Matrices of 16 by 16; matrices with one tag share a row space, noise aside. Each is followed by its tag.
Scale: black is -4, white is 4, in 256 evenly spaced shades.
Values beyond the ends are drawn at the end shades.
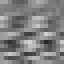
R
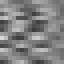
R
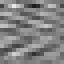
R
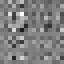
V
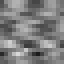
R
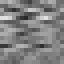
R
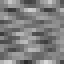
R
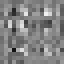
V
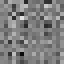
V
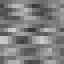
R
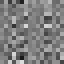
V
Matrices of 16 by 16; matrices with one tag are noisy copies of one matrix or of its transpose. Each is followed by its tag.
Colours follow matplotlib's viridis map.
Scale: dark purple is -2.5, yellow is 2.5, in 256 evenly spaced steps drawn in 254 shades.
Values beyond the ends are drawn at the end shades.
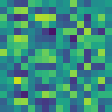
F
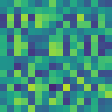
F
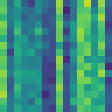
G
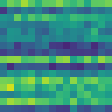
G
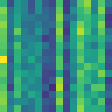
G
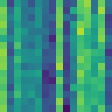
G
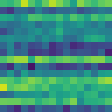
G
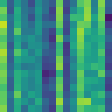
G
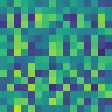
F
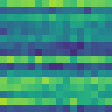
G
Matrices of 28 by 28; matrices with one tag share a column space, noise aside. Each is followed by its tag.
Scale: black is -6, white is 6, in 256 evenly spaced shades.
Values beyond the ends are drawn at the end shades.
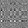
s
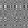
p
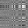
p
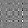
s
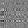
s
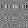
p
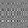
s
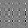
s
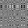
p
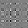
s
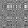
p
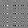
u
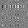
p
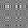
p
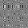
p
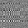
s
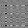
u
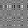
p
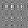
p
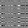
u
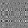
s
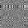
p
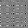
u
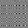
u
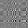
s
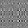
s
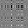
p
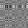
p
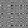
u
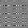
u
